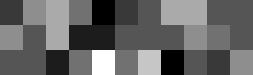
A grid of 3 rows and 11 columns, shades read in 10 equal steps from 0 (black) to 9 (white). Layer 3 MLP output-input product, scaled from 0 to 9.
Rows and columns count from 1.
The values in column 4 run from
1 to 4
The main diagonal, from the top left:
2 3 1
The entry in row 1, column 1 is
2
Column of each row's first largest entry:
3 3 5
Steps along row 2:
down up down same up same same up down down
